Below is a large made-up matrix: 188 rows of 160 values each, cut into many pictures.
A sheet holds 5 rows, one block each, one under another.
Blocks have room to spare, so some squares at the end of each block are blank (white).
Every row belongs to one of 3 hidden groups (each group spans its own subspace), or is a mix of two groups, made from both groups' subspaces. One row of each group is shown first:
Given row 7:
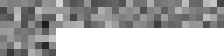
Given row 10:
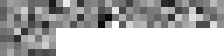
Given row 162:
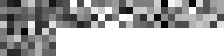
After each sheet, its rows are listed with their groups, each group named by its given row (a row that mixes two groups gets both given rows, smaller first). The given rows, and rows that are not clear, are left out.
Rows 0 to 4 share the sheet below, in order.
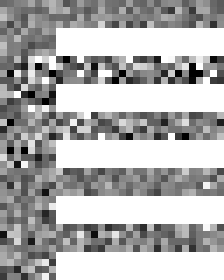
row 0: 10
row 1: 10
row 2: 162
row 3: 7
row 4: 7 and 10
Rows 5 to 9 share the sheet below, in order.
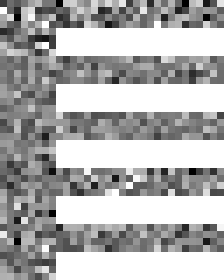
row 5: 7
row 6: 10
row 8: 162
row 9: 7
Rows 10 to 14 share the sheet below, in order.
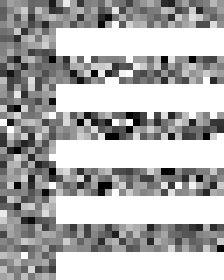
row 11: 162
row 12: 162
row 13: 10
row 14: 162
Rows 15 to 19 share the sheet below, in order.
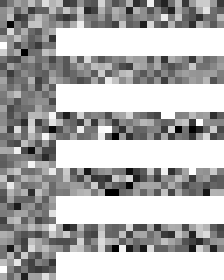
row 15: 10
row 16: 162
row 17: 10
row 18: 162
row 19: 10
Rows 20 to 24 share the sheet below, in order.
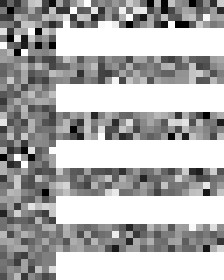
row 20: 162
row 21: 10
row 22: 10 and 162
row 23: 7 and 10
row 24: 162
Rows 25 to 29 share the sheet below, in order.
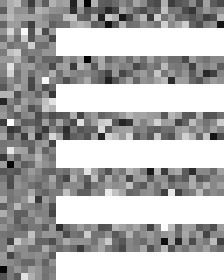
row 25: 162
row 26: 7 and 162
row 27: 162
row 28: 162
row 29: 10
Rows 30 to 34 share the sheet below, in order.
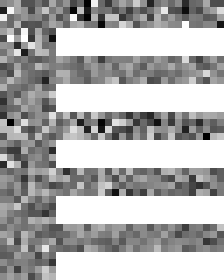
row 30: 162
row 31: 7 and 10
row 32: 162
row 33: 10
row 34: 7
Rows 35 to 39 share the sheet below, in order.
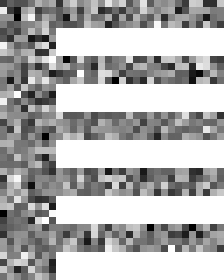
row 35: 7
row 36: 10
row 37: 7
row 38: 7
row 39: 162
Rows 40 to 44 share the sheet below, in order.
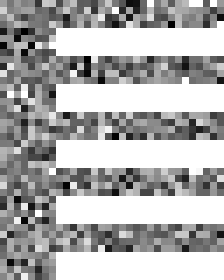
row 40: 162
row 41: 162
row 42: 10
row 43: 7 and 162
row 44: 162
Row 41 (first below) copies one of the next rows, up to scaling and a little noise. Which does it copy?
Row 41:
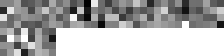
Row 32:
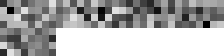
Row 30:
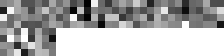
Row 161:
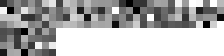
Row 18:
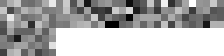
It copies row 30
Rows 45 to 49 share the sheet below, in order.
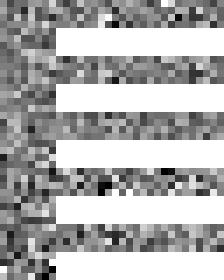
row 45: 10
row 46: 10
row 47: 7
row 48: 10
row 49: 7
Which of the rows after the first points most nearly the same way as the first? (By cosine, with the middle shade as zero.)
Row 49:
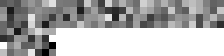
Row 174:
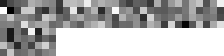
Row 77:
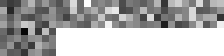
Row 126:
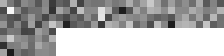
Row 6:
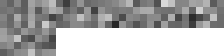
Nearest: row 6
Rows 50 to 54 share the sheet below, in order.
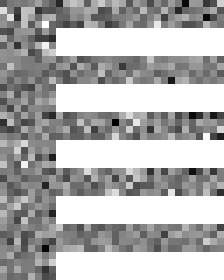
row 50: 7
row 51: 162
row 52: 162
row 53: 162
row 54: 7
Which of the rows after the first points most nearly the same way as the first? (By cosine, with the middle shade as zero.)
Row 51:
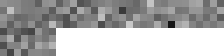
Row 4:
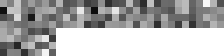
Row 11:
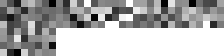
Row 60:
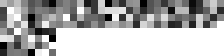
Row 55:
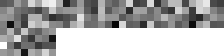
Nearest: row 4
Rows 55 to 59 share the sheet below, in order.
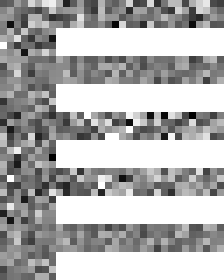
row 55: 10
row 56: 7
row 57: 162
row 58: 162
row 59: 7
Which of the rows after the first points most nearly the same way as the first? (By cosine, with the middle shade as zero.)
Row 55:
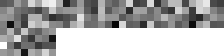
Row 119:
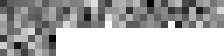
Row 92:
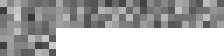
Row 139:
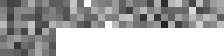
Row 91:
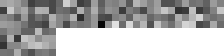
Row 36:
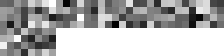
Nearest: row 36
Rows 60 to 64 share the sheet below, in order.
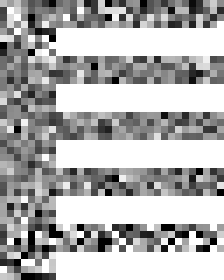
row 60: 7
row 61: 10
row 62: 7 and 10
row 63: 162
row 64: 10
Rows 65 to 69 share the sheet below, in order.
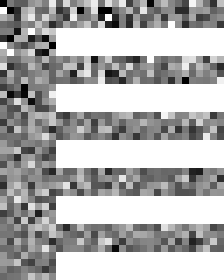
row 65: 7 and 162
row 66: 162
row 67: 10
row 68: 7 and 162
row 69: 10
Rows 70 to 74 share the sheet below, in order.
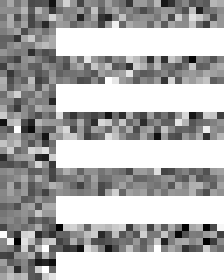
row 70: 10
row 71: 162
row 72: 7
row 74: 7
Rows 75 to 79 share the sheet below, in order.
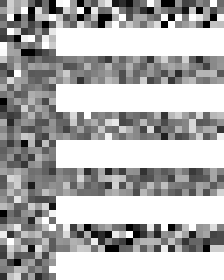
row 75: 10
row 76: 7 and 10
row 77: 162
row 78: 7
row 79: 162
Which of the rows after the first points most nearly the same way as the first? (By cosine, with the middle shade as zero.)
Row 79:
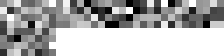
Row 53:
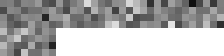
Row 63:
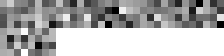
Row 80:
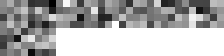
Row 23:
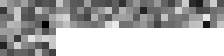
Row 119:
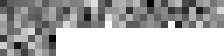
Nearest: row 63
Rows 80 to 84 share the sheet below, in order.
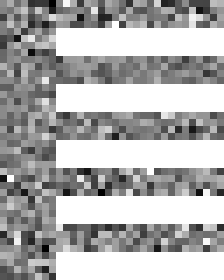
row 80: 10
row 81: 7
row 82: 10
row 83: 10 and 162
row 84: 7
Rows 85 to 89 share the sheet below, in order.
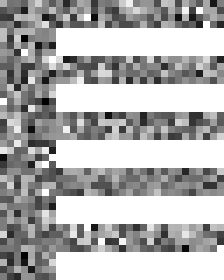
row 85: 10 and 162
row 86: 7 and 10
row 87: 7
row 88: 7
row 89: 162
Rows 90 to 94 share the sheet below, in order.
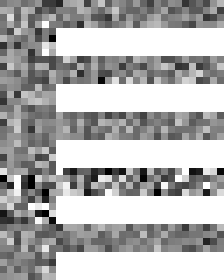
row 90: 7
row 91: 10 and 162
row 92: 7
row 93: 7
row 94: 7
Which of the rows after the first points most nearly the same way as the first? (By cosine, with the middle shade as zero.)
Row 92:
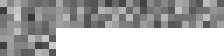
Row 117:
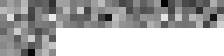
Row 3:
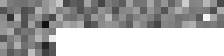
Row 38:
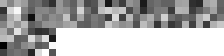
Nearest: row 38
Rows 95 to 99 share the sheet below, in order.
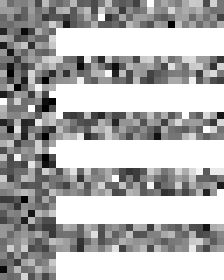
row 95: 162
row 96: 7
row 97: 7
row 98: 162
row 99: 10
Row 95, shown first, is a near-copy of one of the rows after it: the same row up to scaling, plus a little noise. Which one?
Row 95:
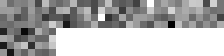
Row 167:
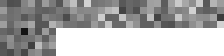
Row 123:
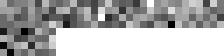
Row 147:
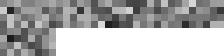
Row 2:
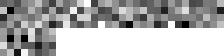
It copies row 123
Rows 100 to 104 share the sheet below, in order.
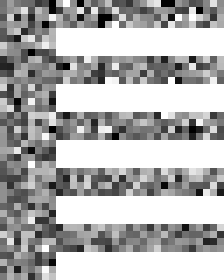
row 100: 10
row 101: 10 and 162
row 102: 10
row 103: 7 and 10
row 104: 7
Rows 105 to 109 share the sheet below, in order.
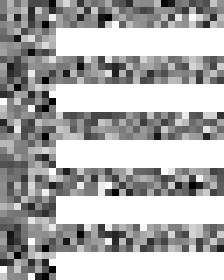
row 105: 10
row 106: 7
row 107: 7
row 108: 10
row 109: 7
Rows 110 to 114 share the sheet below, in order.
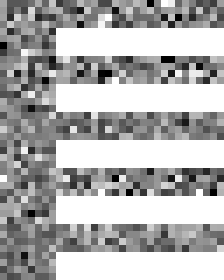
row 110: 10
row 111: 10
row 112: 7 and 162
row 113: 10
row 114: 162
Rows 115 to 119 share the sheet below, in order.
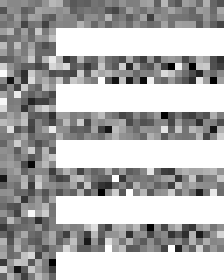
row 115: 7 and 162
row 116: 10
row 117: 7 and 10
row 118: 10
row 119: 162
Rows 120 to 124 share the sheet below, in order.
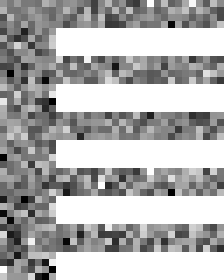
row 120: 162
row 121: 7 and 162
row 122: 7 and 10
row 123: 162
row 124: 7
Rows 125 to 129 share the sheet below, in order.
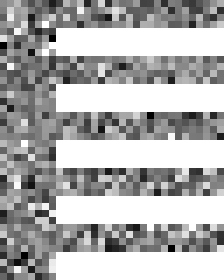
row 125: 7
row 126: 162
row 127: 162
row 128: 7
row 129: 162
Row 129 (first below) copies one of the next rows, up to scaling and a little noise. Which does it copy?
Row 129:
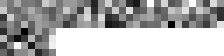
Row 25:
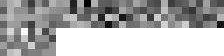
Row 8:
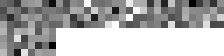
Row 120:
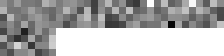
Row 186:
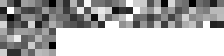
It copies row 120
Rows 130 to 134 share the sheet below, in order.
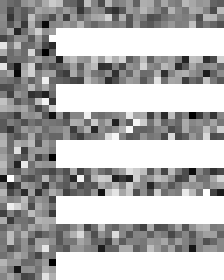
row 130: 7
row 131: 7
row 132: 162
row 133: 162
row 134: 7 and 10
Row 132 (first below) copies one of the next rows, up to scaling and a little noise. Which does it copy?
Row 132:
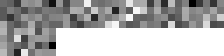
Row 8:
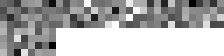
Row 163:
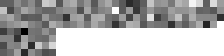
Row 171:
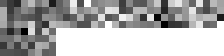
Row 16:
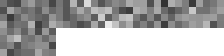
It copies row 8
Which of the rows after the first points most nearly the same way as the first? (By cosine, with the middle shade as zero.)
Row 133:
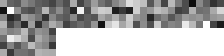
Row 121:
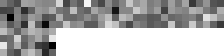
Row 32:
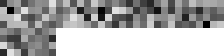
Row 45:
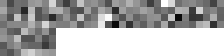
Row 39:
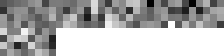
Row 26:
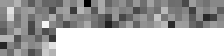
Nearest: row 39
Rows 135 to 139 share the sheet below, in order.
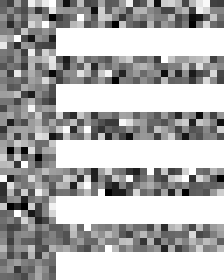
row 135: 10
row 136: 10
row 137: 162
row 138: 162
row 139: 162
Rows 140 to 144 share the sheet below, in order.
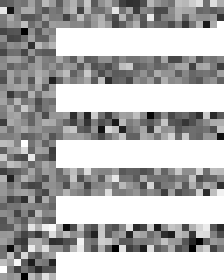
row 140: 162
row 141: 162
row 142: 162
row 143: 162
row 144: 10
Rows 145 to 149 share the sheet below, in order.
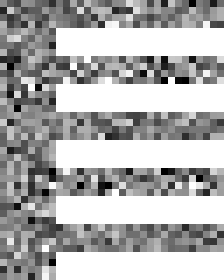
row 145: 162
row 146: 162
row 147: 162
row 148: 10
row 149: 7
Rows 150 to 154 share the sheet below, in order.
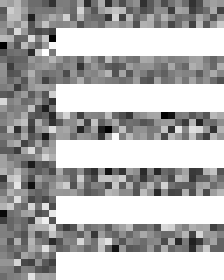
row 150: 7
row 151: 7
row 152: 10
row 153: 7
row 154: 10
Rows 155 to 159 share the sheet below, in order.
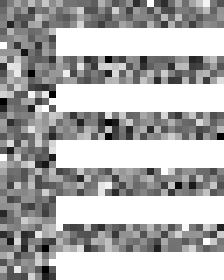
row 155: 10
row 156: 7
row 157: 7 and 162
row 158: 10
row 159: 7
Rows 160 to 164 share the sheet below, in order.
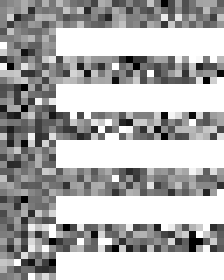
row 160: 10
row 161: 162
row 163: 162
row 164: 10
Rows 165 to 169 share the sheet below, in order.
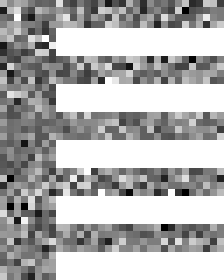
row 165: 7
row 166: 162
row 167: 162
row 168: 162
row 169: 10
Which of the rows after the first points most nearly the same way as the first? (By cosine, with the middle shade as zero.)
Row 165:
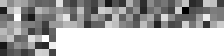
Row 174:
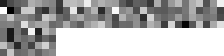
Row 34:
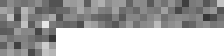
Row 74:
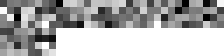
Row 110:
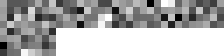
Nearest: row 110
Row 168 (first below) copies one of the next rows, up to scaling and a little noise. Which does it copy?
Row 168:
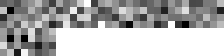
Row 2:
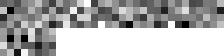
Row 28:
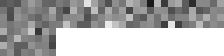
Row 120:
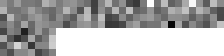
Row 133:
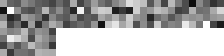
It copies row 2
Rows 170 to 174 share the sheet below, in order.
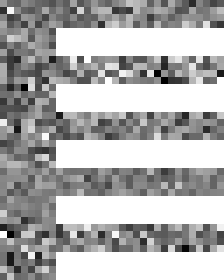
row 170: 162
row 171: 162
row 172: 7
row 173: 10
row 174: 7 and 162
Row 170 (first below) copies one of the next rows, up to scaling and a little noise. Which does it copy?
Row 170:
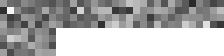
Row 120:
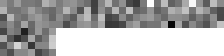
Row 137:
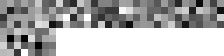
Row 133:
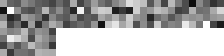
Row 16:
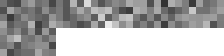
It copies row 133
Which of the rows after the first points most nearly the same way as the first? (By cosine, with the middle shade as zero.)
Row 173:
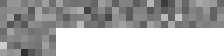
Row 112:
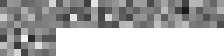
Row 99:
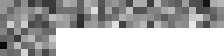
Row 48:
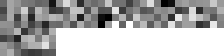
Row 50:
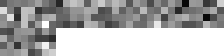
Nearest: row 48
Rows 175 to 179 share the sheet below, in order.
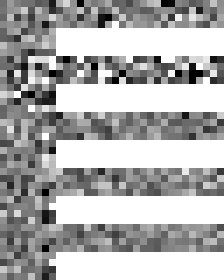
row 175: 10
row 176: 10
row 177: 7
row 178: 7
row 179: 7
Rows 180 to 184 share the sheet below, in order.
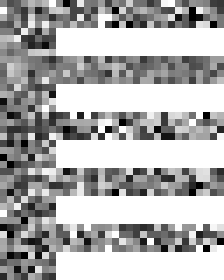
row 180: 10
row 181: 7
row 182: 162
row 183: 10
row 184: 162
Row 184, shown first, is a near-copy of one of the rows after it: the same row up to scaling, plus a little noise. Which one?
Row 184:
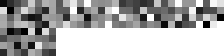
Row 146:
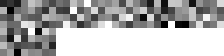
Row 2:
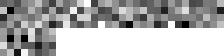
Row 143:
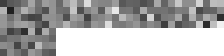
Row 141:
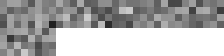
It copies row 143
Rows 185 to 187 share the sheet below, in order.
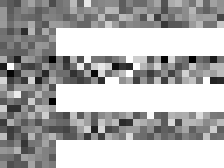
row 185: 162
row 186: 162
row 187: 10 and 162
